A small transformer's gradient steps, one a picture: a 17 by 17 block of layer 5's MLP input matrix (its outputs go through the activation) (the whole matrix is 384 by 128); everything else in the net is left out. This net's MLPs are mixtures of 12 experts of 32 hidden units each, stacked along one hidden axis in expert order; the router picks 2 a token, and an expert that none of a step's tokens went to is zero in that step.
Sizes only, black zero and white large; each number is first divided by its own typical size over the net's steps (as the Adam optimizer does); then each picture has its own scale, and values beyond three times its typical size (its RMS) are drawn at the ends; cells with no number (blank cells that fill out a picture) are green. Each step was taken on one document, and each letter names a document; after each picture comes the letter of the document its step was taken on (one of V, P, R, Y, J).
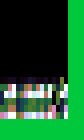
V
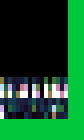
V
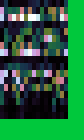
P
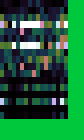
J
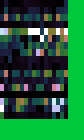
P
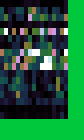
P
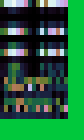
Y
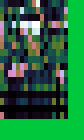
J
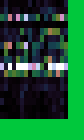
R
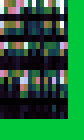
Y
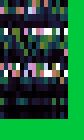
P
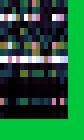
J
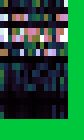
P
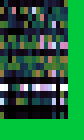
J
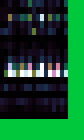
R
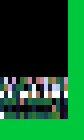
V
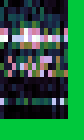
J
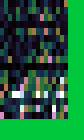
R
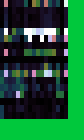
P
